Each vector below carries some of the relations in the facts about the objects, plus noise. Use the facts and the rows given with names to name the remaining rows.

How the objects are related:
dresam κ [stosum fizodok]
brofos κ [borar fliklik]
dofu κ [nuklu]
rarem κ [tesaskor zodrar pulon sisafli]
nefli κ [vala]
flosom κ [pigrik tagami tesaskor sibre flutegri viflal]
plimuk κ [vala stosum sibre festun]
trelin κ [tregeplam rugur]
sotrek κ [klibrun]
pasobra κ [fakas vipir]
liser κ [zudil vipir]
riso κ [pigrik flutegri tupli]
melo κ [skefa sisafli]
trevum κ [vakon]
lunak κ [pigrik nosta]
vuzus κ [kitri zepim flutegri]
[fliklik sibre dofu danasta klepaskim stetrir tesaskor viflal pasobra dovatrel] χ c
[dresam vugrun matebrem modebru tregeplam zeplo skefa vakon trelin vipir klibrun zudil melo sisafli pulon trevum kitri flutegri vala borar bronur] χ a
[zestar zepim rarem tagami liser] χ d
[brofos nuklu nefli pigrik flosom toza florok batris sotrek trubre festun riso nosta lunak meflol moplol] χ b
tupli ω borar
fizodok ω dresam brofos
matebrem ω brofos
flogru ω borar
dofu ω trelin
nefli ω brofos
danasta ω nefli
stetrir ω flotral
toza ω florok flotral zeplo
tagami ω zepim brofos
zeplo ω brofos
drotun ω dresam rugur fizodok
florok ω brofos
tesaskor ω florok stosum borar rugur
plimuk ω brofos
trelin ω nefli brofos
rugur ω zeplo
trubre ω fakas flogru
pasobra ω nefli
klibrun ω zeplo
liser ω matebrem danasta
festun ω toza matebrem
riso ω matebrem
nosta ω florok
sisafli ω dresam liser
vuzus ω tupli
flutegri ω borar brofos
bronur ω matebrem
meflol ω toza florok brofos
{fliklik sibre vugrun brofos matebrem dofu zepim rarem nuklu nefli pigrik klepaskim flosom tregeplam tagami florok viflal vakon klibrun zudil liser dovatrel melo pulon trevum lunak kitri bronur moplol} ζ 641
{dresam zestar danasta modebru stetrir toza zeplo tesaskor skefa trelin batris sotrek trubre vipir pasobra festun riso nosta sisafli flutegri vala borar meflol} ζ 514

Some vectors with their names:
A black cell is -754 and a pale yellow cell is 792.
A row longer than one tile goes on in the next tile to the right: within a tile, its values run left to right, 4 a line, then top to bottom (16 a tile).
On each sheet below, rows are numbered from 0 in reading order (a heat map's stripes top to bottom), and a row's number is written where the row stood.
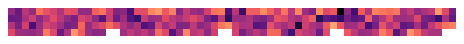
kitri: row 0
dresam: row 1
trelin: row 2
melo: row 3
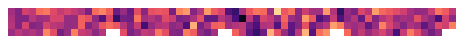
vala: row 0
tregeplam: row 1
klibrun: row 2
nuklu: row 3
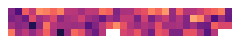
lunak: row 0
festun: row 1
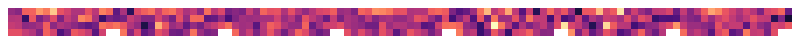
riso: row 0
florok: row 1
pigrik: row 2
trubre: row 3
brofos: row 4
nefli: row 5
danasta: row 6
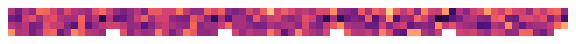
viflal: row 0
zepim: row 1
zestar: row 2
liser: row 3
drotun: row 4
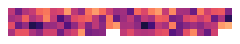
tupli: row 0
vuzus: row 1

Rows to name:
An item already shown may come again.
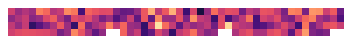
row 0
fakas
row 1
brofos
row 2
rugur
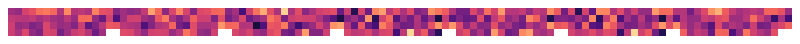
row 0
nosta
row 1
zodrar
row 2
plimuk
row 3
vakon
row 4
bronur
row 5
vakon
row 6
stetrir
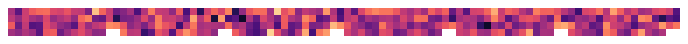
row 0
flutegri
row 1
fliklik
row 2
klibrun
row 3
meflol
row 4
flogru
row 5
matebrem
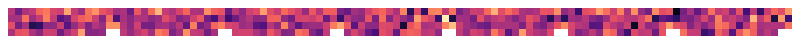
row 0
tupli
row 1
vipir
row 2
drotun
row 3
borar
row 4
zestar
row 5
trelin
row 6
fliklik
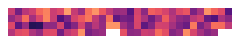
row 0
tupli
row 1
zudil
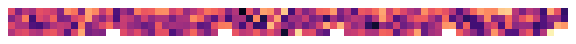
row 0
rugur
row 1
toza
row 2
trevum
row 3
flogru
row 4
sotrek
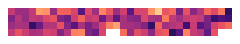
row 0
flotral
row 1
pasobra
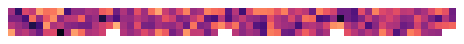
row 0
dofu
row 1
vipir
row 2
zeplo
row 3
vugrun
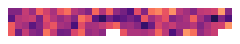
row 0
tagami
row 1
rarem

